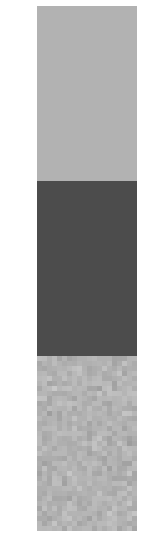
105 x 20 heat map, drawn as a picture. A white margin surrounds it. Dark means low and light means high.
The table splits into 3 rows of 1 panel. Panel 1,1: high, flat. Panel 2,1: low, flat. Panel 3,1: high, fine-grained, faint in contrast.
